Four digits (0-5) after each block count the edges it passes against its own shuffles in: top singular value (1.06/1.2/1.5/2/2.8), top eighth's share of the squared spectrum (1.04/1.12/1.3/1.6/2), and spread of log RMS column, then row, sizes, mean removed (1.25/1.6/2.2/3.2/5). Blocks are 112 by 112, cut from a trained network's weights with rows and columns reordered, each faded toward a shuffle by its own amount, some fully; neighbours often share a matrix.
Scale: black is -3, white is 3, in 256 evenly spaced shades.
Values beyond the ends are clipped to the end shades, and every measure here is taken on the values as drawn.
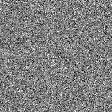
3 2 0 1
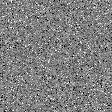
0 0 0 0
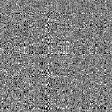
4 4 3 3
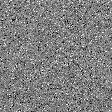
0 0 0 0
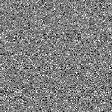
3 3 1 3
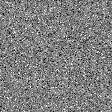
1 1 0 0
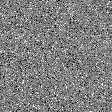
0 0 0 0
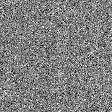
1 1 0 0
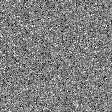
0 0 0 0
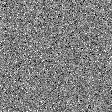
0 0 0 0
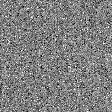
1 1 0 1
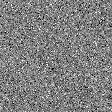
1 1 0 0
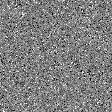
1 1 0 0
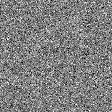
2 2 0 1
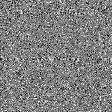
3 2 0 2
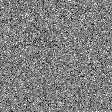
2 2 0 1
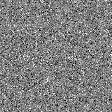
2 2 1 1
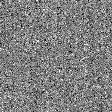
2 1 0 1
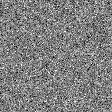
1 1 0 0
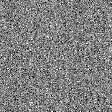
2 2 0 1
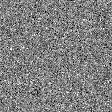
1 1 0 0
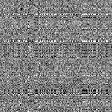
5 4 2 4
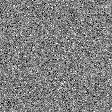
2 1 0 0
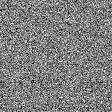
2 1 0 1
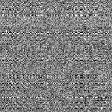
5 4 2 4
